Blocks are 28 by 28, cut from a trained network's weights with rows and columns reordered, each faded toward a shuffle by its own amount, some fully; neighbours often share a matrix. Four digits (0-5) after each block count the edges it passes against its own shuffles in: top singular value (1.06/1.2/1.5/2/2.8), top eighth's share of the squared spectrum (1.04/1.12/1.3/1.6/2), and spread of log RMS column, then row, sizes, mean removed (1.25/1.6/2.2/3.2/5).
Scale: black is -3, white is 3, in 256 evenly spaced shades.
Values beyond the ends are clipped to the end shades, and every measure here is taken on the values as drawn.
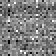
2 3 2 0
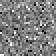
0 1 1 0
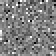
0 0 0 0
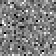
0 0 0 0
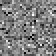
1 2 0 1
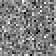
0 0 0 0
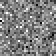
0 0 0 0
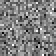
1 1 0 0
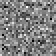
0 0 0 0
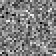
0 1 1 0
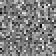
1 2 0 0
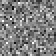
0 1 0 0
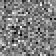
1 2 0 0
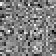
3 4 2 2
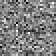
2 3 1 0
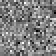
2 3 0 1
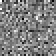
2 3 0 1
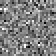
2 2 0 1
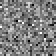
1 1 0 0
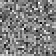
0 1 0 0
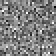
1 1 0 0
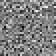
2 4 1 2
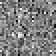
2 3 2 1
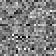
3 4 0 2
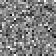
1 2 0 0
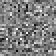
2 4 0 2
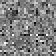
2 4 0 1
